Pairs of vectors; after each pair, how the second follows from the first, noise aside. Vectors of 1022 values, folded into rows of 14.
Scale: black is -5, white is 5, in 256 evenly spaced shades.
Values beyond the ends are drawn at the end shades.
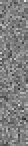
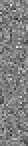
wrapped around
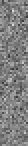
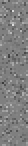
partly zeroed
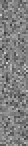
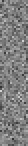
wrapped around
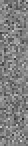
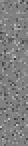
partly zeroed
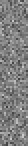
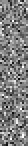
scaled up
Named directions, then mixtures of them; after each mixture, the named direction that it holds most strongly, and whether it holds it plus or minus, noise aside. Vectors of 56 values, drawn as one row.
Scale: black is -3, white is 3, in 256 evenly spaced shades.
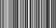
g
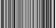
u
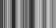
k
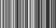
g, plus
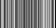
u, minus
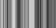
k, minus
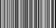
u, minus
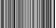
u, plus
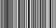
g, minus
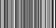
u, minus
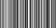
g, plus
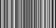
u, minus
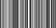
g, plus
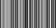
g, plus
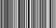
g, minus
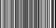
u, minus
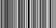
g, minus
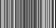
u, minus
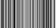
u, plus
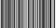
u, plus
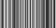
u, plus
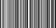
g, plus
